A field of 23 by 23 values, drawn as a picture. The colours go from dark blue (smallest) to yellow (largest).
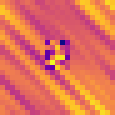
Grain: diagonal, down to the right. Roughest part: centre. Calmest part: top middle. Mirror symmetry: none. Odd patch: rougher, in the centre.
